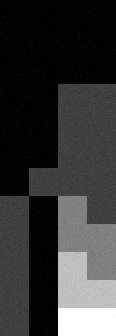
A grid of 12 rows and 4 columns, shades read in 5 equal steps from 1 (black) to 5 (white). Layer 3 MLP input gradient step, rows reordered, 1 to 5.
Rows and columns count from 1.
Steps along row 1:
same same same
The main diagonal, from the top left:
1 1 1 2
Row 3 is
1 1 1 1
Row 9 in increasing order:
1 2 3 3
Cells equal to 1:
24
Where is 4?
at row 10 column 3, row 11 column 3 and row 11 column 4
